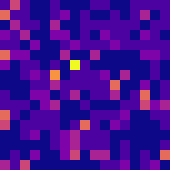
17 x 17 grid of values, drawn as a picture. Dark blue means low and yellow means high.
Overall the values sit about 10% of the way up the scale. Neither half mirrors the other. No overall slope runs across the table.
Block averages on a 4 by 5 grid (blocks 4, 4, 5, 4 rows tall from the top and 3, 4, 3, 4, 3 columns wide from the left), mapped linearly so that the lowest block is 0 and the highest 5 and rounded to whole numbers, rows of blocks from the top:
5 1 0 1 2 | 3 2 4 1 1 | 2 2 2 2 3 | 1 1 3 1 1
